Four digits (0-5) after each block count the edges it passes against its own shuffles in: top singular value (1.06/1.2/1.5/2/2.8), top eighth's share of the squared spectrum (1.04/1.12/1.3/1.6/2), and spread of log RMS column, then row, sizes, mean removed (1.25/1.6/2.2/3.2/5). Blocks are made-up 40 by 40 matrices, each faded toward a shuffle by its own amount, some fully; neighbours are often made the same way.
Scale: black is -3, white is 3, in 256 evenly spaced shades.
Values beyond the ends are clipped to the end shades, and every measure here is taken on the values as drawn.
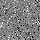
0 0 0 0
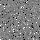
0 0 0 0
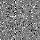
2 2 2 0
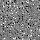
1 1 1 0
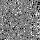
1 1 2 0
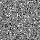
0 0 0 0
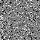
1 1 1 0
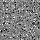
0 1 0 0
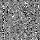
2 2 2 0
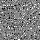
3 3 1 1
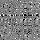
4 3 1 2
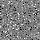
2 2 1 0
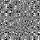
4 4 2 2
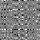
4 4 2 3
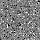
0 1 0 0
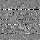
3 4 0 3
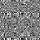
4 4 2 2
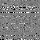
3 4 1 3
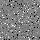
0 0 0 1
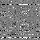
3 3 1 3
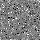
0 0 0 0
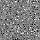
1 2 1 2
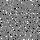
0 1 0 1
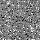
2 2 0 0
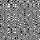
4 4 2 2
